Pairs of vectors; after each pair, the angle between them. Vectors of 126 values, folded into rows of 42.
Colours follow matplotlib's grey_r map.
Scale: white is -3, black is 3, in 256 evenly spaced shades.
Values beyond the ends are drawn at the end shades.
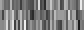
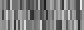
nearly parallel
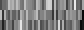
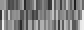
nearly opposite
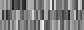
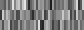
nearly opposite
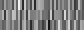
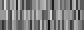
partly aligned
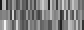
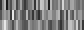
nearly parallel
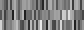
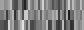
partly opposed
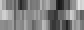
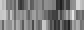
nearly parallel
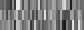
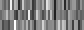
partly opposed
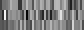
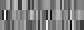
partly aligned
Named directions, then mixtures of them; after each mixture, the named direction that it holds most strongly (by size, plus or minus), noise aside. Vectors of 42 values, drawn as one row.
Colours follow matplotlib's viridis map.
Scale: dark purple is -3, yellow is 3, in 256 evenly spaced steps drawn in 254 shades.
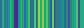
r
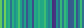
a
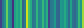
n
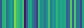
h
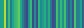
a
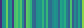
n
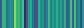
h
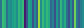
h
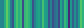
n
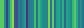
n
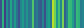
a
